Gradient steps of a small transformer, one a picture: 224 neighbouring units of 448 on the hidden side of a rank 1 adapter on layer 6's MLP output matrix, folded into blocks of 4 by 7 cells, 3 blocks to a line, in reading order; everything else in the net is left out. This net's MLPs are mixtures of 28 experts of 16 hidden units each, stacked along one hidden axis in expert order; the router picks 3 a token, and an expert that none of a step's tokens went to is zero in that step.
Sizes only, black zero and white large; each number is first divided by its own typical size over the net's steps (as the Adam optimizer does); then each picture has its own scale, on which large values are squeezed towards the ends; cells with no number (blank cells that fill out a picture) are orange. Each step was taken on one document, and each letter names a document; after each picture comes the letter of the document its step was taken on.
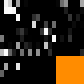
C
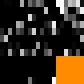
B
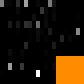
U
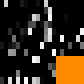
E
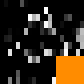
E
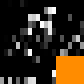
E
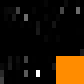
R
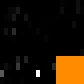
R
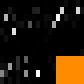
R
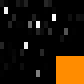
U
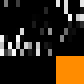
C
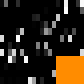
C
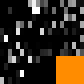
B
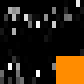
R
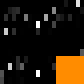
R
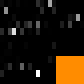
U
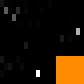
U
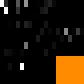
U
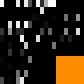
U
